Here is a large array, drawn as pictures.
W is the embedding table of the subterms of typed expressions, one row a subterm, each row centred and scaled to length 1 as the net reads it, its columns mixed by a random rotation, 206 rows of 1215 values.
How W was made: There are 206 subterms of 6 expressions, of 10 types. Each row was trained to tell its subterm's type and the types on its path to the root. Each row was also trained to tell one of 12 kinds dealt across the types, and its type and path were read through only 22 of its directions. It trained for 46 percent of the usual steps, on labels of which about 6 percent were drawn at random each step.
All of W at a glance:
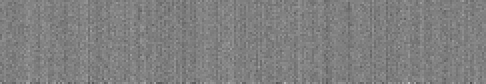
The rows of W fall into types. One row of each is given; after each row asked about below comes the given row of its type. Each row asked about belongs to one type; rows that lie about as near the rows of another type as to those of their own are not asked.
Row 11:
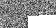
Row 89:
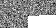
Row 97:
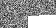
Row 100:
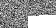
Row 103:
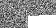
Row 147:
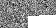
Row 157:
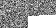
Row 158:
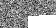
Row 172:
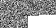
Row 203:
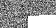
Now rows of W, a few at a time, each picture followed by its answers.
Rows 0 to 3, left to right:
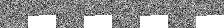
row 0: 172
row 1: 157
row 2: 100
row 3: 172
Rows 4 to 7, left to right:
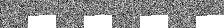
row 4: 203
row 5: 172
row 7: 203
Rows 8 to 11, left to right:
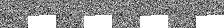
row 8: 97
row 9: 103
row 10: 97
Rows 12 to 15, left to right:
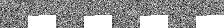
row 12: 11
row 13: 203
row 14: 103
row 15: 97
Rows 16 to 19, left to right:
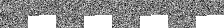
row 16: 157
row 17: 103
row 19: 203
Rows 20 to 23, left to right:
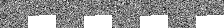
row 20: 97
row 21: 103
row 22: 158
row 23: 100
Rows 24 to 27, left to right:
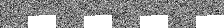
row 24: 158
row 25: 97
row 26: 97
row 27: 89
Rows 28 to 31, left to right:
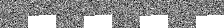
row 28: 97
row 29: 157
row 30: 147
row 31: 172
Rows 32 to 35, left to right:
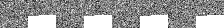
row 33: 203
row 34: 157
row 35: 158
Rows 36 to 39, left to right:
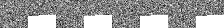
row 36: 157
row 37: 89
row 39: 147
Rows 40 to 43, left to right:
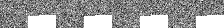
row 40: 103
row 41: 157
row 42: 172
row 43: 89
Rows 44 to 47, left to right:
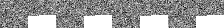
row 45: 103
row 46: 11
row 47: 103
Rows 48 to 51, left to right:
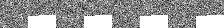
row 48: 158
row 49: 100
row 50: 147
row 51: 97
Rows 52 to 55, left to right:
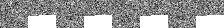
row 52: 158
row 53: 172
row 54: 11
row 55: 172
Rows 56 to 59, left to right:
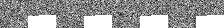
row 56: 172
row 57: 158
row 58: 147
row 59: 100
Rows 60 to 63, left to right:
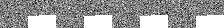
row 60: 158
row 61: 100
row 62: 89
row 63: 89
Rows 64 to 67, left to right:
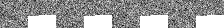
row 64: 103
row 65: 100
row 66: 158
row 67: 89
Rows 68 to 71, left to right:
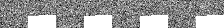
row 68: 203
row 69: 203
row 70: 203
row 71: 147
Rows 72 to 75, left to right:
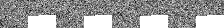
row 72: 100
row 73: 103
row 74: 97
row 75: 89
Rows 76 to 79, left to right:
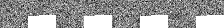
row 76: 203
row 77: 89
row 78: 203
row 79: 97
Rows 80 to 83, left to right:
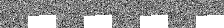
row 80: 11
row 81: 89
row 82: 89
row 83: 103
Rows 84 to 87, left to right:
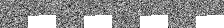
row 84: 203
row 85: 89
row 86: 103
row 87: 158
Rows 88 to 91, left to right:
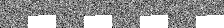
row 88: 157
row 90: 158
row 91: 157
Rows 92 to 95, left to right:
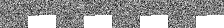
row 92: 97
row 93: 172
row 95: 172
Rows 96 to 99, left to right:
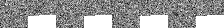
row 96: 203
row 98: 158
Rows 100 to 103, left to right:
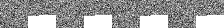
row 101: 147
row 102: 158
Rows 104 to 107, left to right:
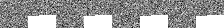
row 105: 147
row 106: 11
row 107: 103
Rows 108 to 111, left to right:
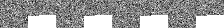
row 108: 203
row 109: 103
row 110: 103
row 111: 100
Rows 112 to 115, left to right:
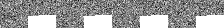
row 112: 97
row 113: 147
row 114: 172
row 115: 158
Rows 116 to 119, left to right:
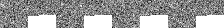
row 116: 89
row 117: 11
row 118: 158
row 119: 89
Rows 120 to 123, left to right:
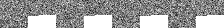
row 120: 157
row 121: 172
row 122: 158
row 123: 11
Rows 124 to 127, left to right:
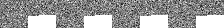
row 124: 158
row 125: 172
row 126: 147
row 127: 172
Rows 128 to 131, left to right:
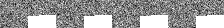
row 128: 147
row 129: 11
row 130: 203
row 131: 97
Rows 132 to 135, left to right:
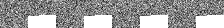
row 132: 158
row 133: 103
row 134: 157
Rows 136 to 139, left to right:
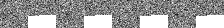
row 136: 97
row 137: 103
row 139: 103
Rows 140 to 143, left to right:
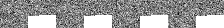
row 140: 97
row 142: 203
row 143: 158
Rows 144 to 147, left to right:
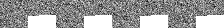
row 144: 203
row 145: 100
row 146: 103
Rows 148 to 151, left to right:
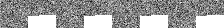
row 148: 103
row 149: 203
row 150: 147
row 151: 172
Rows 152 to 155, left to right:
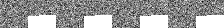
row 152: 89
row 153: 203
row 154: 11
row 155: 97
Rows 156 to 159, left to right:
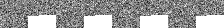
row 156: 11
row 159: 11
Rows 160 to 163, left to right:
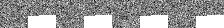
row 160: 100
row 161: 158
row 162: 172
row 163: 147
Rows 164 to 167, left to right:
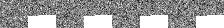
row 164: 100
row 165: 172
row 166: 11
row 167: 158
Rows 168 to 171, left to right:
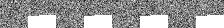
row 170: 203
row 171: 147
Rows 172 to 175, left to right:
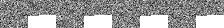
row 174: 89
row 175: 172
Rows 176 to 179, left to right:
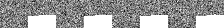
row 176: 203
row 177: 157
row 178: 11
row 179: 203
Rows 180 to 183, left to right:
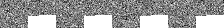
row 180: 203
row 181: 103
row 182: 172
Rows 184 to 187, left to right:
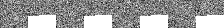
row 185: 158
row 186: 172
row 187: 147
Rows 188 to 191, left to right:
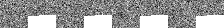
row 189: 157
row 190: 172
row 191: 97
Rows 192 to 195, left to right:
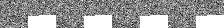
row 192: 11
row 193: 147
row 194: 100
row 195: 89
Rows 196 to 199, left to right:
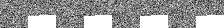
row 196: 89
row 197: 203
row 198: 157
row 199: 89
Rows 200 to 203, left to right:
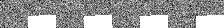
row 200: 97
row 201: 89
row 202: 100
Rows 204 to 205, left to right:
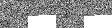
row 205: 172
